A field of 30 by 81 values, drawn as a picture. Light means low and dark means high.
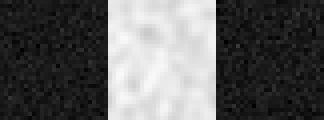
The table splits into one row of 3 panels. Panel 1,1: very high, fine-grained, faint in contrast. Panel 1,2: very low, blotchy, faint in contrast. Panel 1,3: very high, fine-grained, faint in contrast.
